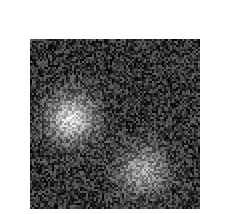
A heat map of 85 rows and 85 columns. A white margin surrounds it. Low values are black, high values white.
Ninth with the highest average: middle left. Odd rows or columns: none. Mirror symmetry: none. Bumps: two.
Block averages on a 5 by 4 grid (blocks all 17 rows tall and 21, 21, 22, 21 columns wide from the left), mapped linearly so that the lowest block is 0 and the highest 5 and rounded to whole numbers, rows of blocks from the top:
0000
2200
5500
1141
0031
